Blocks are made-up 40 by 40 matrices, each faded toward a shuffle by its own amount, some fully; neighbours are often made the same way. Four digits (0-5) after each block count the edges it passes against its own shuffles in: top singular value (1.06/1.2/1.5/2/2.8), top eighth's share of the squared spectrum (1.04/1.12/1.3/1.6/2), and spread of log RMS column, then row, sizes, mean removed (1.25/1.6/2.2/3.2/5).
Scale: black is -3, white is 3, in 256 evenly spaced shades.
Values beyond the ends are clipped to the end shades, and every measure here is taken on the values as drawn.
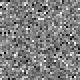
0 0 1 0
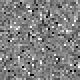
0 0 0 0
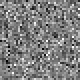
1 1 2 0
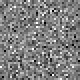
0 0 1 0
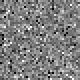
0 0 0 0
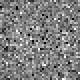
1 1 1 0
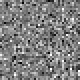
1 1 2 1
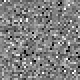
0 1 0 0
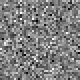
0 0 1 0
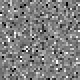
0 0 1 0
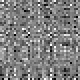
4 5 3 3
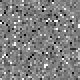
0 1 0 0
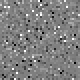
1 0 0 0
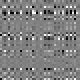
5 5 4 4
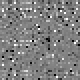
3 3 0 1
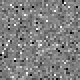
0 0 0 0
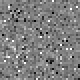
0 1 0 0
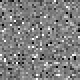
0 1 2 1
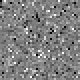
0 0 0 0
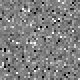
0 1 0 0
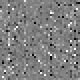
2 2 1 0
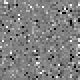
2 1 0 0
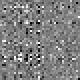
3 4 3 2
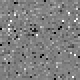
1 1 0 0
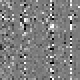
3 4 3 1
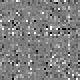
2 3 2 2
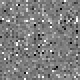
1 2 1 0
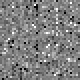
2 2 1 0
